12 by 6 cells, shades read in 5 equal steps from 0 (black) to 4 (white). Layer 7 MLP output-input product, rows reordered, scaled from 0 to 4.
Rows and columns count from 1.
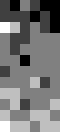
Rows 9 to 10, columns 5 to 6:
2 2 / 2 3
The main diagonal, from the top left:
1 1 1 2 2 2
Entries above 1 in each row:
1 0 3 4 5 5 5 5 6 5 6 6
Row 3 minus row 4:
2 2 0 0 -1 -2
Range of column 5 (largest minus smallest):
3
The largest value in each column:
4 3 3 3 3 3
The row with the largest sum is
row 12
